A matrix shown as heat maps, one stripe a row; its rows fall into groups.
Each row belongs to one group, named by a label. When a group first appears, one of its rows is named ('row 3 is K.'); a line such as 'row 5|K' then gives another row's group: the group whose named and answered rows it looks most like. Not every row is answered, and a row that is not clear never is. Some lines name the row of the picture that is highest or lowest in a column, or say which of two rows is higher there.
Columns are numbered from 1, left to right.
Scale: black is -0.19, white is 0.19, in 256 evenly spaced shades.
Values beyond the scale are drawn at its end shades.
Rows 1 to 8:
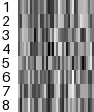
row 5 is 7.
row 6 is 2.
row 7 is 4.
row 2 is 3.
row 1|3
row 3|7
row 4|3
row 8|2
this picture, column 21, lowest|5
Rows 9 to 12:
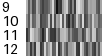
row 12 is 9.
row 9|4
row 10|4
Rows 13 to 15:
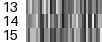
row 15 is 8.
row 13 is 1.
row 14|8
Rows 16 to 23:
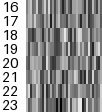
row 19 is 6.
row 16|1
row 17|7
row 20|2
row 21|8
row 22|9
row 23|8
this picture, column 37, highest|19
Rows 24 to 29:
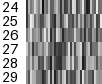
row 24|9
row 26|1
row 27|6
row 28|3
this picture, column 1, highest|27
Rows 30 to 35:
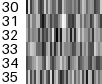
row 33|7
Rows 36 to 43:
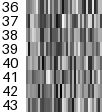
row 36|8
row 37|3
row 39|8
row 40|7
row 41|6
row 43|4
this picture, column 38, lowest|37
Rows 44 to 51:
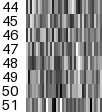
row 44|9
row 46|9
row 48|4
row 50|8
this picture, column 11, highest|51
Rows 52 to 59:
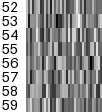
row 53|8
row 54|9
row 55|9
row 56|7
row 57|9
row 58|2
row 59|1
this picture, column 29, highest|55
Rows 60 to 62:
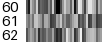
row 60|3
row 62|3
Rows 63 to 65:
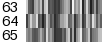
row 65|6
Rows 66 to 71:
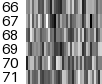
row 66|3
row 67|6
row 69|8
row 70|1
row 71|4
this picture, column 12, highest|70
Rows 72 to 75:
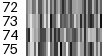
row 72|1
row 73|1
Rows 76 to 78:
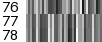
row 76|2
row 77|4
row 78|4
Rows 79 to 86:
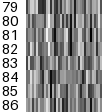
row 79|3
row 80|6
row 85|7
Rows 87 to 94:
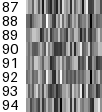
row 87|7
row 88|2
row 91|2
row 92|6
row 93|2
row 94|7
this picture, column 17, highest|89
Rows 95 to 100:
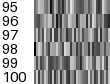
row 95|7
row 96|2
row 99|4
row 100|9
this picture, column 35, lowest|100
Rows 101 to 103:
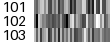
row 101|8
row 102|3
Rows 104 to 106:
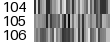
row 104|9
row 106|6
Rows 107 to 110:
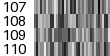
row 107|6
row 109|8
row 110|2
